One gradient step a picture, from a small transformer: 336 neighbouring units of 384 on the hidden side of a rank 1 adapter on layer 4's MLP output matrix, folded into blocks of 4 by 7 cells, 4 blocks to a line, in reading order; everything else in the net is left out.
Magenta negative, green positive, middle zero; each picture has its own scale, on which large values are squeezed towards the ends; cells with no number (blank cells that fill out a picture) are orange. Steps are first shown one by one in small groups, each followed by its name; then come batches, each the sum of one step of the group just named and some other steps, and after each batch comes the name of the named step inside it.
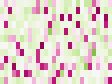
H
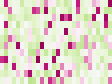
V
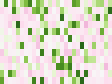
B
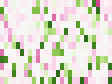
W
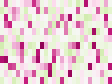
H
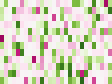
B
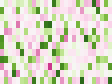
W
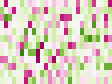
V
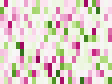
W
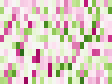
B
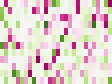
V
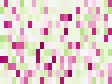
V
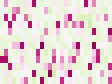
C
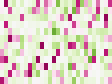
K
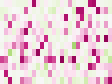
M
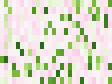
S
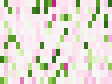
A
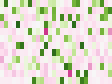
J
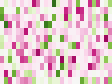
M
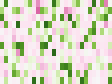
J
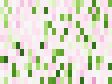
S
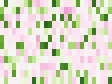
J
